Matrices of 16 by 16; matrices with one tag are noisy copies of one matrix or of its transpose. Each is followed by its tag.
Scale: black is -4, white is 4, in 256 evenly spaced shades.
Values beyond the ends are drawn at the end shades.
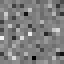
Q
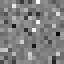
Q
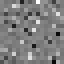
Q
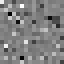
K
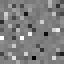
Q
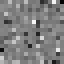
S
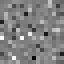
Q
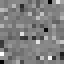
S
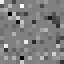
K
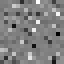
Q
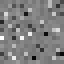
Q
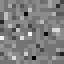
Q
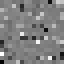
S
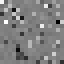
K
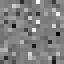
Q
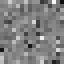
S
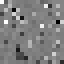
K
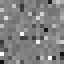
S
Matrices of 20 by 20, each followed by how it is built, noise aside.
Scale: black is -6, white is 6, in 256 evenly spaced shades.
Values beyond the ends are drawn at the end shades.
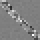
banded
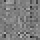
low rank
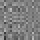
low rank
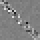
banded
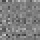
low rank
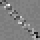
banded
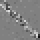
banded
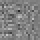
low rank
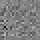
low rank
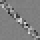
banded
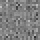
low rank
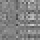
low rank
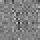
low rank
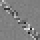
banded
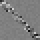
banded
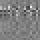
low rank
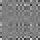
low rank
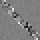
banded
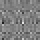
low rank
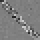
banded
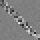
banded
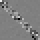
banded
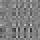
low rank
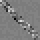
banded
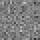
low rank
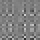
low rank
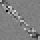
banded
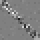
banded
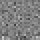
low rank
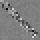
banded
